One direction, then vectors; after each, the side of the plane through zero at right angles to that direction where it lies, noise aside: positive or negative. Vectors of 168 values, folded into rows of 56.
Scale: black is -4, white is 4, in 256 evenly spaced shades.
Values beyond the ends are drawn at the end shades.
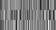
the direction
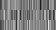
positive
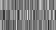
negative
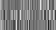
negative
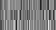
positive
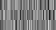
positive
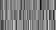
positive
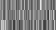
negative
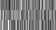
negative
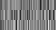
positive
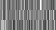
negative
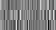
negative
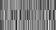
positive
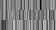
positive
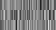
positive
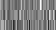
negative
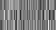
positive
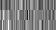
positive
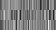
positive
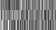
negative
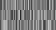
positive
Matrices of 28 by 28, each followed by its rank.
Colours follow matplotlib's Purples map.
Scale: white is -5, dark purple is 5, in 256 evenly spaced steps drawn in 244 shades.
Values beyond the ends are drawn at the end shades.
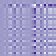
one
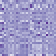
three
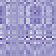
two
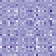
three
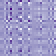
two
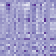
three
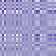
one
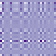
one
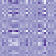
two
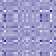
two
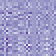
three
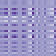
one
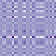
one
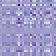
two
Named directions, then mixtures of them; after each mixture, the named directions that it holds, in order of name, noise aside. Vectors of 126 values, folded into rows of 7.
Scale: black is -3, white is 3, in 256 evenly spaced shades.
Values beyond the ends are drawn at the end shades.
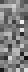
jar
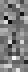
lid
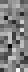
jar, lid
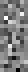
jar, lid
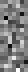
jar, lid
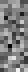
jar, lid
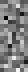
jar, lid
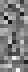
lid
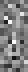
lid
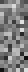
jar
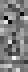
lid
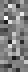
lid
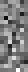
jar, lid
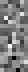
jar, lid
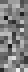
jar, lid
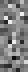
lid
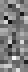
lid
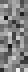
jar, lid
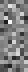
jar, lid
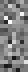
lid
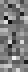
lid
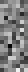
jar, lid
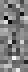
lid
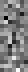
jar, lid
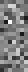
jar, lid
